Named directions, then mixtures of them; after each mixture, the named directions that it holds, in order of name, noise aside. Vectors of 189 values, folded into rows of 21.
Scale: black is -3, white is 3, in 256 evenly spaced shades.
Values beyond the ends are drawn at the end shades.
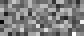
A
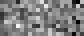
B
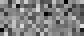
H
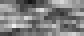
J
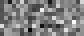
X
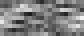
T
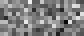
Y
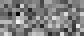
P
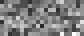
A, J, P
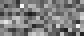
B, P, T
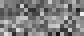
P, Y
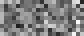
B, X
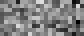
B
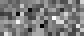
P, X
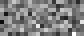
A
